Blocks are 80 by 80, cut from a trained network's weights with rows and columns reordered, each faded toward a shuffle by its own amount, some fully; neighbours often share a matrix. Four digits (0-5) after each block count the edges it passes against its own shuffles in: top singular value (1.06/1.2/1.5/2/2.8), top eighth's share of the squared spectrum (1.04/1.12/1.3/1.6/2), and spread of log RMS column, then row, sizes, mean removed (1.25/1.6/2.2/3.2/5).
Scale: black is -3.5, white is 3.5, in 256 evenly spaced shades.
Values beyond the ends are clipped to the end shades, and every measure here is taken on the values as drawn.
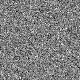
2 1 0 0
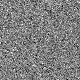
0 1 0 0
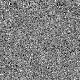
2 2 1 0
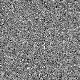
2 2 1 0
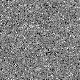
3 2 0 1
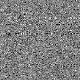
3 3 1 2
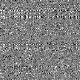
4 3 1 3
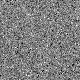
0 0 0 0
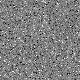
1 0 0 0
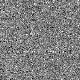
2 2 1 1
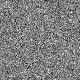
1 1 0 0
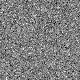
0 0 0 0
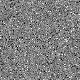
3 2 0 1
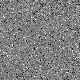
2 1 0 0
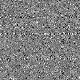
3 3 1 2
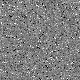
0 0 0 0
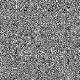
3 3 2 2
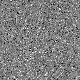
0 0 0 0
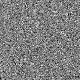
2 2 0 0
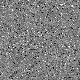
2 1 0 0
